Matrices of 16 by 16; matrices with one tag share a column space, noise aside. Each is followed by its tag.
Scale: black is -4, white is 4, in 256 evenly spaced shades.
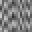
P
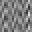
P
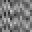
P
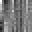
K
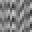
P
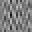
P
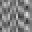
P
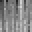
K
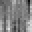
K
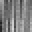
K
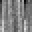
K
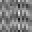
P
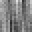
K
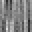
K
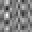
P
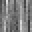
K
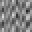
P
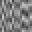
P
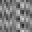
P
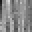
K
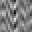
P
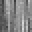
K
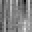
K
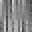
K
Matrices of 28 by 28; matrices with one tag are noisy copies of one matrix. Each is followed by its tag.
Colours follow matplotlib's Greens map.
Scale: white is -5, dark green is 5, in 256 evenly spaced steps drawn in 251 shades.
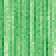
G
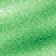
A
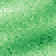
A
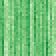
G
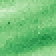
A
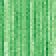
G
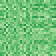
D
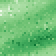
A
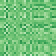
D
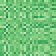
D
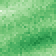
A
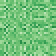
D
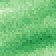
A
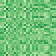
D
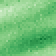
A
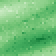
A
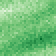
A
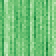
G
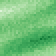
A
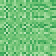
D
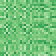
D
